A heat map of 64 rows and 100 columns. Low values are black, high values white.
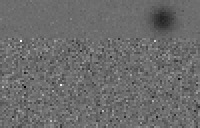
The top part is calmer, up to a seam about 30% of the way down. The top right is the ninth with the lowest average. There is no overall slope. No regular stripes run through it. The distribution is heavy-tailed on both sides. A single dip lies in the top right. On average the colour sits 40% of the way up the scale.
